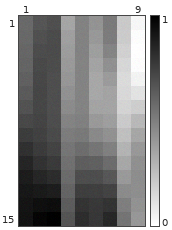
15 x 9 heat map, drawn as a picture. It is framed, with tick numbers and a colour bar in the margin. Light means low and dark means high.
Lone odd cells: none. Ninth with the highest average: bottom left. Ninth with the lowest average: top right. Slope: up to the bottom left. Grain: streaks running down.
